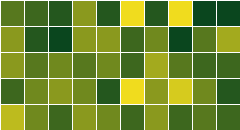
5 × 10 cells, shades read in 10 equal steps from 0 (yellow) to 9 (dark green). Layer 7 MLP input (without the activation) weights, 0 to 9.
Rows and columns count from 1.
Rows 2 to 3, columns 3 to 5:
9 4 4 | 5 6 5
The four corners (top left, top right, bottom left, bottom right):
6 9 2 7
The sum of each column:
23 31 33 23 30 21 24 23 33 34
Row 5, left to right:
2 5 7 4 5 7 4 7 6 7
